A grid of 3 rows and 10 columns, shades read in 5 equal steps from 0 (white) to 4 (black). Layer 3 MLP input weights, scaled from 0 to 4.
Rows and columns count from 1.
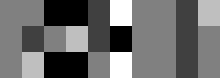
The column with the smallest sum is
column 6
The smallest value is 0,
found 2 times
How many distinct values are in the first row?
5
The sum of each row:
23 24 22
